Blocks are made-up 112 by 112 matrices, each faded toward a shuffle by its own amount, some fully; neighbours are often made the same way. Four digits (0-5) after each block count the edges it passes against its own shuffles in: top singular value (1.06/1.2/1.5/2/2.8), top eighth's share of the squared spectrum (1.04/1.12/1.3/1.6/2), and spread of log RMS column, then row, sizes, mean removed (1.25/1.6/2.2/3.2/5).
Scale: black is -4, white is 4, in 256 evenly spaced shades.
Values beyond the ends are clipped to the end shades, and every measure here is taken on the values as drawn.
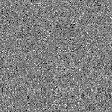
4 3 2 1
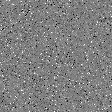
0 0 0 0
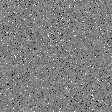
0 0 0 0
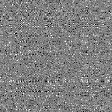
4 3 2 2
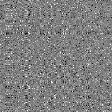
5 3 3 2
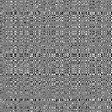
5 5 4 4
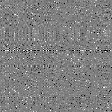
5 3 1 2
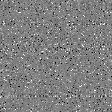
4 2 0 1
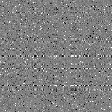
5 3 2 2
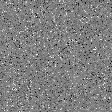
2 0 0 0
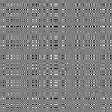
5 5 4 4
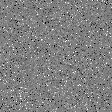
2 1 0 0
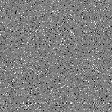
4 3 1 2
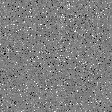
3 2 0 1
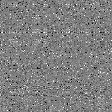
4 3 0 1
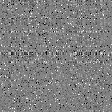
4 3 1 2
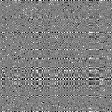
5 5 3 4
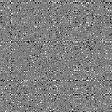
5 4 2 3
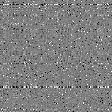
5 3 1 2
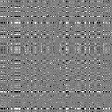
5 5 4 4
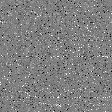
4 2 0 1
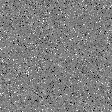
0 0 0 0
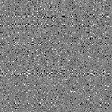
4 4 2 3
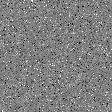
1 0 0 0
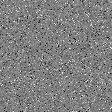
0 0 0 0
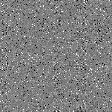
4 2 2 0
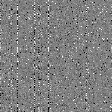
4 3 3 1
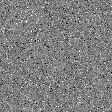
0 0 0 0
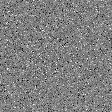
0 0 0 0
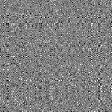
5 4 3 3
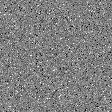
2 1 0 0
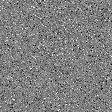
1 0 0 0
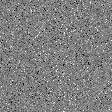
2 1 0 0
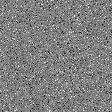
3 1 0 0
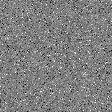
1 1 0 0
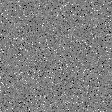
2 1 0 0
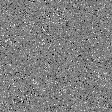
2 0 0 0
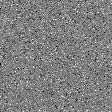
2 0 0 0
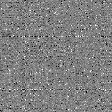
4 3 1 2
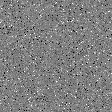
1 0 0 0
